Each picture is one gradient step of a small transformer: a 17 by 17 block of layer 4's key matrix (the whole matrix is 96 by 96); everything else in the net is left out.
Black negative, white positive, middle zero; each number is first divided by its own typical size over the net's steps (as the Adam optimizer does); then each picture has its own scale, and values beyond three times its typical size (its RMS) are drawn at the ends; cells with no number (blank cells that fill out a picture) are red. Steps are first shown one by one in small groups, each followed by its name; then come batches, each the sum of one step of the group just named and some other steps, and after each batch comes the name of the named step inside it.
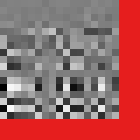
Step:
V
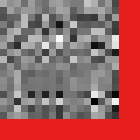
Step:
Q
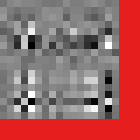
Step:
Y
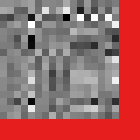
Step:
Y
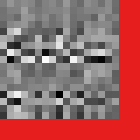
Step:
Q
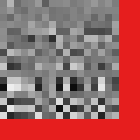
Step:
V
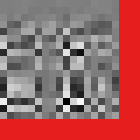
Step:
V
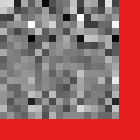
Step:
Y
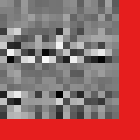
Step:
Q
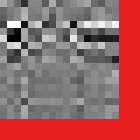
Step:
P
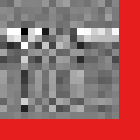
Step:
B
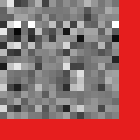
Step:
P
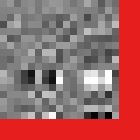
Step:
P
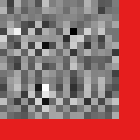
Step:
B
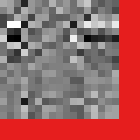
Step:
P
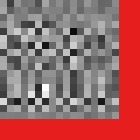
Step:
B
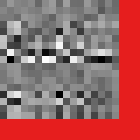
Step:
P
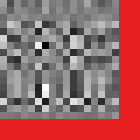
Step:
P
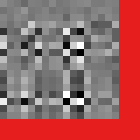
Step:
P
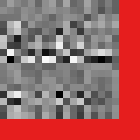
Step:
P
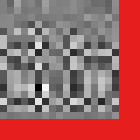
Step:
B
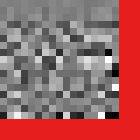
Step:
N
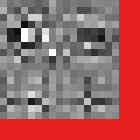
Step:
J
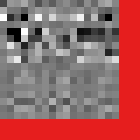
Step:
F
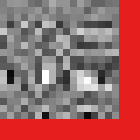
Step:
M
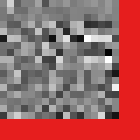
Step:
N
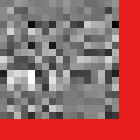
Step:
N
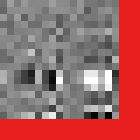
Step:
M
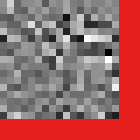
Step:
N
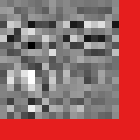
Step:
J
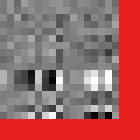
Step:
F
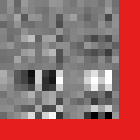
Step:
J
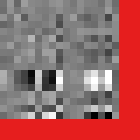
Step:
F
